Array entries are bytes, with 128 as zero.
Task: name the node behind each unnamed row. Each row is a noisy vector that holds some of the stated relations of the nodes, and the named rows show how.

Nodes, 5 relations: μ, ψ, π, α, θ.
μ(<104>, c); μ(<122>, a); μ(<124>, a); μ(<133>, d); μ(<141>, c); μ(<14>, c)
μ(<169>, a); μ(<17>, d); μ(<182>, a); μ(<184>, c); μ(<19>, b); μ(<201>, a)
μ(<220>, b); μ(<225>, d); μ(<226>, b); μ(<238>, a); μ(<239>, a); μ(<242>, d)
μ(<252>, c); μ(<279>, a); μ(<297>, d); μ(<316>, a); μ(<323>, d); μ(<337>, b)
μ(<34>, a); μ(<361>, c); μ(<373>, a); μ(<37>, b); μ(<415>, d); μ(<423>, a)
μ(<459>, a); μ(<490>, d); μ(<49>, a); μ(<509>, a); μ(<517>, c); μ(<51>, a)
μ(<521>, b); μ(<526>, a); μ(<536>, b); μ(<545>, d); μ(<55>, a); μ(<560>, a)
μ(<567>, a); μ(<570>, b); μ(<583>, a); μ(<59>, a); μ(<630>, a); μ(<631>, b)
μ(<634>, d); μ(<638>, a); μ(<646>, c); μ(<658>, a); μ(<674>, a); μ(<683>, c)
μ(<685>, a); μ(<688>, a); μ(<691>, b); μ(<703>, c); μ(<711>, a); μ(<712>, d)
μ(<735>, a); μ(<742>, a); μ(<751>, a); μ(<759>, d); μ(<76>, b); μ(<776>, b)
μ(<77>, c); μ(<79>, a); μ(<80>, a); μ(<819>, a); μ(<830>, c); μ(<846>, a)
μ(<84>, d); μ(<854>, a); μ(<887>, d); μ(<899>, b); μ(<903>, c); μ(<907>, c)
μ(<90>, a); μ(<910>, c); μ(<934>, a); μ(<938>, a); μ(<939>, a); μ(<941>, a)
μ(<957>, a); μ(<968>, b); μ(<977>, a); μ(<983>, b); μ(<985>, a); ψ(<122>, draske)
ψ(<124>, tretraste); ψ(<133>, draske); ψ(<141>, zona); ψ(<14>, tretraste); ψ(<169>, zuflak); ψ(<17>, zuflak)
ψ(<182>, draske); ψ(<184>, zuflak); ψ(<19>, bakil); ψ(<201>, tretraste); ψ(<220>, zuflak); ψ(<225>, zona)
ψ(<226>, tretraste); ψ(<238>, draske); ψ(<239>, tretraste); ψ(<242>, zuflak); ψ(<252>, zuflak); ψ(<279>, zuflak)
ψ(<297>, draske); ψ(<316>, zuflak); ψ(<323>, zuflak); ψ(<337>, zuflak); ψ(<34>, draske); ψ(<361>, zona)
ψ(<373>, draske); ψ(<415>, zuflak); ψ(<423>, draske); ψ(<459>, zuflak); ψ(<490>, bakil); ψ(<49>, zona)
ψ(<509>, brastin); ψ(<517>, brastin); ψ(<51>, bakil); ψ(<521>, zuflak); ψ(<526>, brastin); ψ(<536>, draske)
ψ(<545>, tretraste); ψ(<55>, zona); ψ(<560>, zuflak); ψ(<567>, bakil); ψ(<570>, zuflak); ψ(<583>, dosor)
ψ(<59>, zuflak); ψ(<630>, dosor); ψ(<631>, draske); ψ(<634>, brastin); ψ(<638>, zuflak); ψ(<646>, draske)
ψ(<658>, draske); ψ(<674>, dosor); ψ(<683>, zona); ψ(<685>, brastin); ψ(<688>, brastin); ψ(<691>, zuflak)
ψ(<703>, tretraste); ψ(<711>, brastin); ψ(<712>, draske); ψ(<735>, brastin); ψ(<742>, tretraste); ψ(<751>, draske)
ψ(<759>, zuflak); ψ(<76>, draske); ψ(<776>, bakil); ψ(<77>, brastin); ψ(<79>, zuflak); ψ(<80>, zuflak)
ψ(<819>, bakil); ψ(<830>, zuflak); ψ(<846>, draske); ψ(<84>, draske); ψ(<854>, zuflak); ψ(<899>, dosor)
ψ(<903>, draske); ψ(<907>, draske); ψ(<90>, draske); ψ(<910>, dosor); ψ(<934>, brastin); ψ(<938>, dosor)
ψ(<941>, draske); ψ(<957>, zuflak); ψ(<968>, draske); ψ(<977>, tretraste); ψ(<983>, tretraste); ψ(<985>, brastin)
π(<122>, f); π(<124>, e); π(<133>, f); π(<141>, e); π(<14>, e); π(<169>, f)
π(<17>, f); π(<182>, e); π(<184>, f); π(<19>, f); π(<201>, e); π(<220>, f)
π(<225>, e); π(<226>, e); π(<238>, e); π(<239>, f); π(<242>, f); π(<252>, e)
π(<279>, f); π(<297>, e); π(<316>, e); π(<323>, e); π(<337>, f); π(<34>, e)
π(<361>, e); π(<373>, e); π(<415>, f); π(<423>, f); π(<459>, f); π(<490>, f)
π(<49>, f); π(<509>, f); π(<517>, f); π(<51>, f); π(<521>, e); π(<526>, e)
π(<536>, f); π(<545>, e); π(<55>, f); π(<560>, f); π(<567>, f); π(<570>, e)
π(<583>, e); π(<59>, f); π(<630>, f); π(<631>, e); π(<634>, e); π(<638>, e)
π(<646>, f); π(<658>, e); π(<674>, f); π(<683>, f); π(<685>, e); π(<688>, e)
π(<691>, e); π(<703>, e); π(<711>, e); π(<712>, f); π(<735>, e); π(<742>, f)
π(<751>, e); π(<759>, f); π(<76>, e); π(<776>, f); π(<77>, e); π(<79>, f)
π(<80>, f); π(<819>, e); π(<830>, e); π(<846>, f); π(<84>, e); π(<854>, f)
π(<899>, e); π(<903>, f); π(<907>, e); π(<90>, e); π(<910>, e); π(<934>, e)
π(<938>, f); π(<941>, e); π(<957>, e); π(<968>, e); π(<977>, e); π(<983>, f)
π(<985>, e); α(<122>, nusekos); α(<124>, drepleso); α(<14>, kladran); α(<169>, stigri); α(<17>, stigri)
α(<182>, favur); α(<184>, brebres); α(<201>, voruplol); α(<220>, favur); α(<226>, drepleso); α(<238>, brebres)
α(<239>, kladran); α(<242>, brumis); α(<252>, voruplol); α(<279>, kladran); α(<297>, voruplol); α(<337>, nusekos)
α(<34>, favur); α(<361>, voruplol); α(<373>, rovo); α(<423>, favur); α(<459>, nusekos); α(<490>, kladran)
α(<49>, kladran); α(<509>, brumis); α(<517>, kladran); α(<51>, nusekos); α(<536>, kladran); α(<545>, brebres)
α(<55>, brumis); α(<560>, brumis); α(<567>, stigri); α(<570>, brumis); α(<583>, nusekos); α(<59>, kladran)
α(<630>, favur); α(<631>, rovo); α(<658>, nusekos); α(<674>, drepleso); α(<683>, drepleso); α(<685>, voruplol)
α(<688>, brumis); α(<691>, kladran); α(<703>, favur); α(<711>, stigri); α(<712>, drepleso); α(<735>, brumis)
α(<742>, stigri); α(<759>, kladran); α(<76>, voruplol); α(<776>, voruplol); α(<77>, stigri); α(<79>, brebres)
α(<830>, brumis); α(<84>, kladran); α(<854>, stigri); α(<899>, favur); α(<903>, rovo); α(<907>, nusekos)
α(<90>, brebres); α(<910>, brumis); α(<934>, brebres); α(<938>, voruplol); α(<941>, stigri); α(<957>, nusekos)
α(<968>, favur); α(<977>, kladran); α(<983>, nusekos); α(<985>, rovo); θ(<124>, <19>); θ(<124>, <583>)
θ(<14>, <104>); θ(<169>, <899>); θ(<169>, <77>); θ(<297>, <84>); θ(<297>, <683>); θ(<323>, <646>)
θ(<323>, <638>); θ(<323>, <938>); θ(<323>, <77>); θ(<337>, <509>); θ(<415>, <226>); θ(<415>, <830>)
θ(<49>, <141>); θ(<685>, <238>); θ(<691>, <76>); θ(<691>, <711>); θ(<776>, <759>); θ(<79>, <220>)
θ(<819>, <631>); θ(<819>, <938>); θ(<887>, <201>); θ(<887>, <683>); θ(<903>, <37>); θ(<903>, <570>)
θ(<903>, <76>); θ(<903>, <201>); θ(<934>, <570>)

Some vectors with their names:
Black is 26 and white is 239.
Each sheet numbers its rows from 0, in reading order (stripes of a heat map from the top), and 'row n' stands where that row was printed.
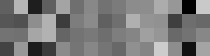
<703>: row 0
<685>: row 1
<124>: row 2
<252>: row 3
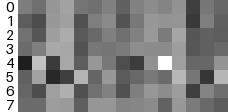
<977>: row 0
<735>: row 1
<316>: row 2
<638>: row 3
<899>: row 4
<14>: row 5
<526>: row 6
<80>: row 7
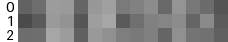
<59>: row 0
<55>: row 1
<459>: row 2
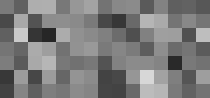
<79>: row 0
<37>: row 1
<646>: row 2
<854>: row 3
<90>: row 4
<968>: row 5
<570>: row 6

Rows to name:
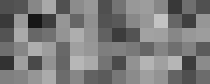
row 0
<985>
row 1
<910>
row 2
<983>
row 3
<169>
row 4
<220>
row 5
<201>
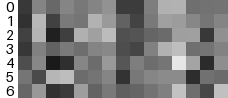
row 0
<691>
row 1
<776>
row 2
<903>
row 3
<521>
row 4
<830>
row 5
<934>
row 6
<907>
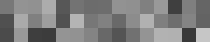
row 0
<819>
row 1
<938>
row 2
<683>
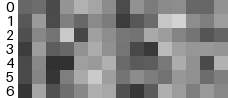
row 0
<545>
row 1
<226>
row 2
<630>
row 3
<19>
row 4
<517>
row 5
<490>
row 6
<536>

